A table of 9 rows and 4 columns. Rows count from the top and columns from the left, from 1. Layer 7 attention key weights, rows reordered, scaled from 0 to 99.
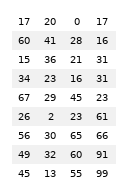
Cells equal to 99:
1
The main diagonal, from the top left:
17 41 21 31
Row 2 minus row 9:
15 28 -27 -83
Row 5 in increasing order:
23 29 45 67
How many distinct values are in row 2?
4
